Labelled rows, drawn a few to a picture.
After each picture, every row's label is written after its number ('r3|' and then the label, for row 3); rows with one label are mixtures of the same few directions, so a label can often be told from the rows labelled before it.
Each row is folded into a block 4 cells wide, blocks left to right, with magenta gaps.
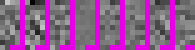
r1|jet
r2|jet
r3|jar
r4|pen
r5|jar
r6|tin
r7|jet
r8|tin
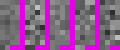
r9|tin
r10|tin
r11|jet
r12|jar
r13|tin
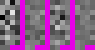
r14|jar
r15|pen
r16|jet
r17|pen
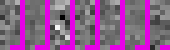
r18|jar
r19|tin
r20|jet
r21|jar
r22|jar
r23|pen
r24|tin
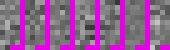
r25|tin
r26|jar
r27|tin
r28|tin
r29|jar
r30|jet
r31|tin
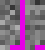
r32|tin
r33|jar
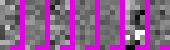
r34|jet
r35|tin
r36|pen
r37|jar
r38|tin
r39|pen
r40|tin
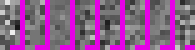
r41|jet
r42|jar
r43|jet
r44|tin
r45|tin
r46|pen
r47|pen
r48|jar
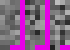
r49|pen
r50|jet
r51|jar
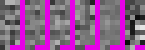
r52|jar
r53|tin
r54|tin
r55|jar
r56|tin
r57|tin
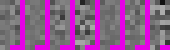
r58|jar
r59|pen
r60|jet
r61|jet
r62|jet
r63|jar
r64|jar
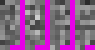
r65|jet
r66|jet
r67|jar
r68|jar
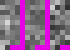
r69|tin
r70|pen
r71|pen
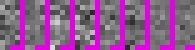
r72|pen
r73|jar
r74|tin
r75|pen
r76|jet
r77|tin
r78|jet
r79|jet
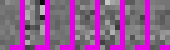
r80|jet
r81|jar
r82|tin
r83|pen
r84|jet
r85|pen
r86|pen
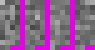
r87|jet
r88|jet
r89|tin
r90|jar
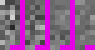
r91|jet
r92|tin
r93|pen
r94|pen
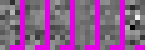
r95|jar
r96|pen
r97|pen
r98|jar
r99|pen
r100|jet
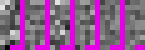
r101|pen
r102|jar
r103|jet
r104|jar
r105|jet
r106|tin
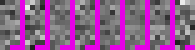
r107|tin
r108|pen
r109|pen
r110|pen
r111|tin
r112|pen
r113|pen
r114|jet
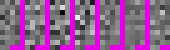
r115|jar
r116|tin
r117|tin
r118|jar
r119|jar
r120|jar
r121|tin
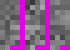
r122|tin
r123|pen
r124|pen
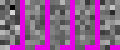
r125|tin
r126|jet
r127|jar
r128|jar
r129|tin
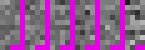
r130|pen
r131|pen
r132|jar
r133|tin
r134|jet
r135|tin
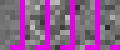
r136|tin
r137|jet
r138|pen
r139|pen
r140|jet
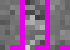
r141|tin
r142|tin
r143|pen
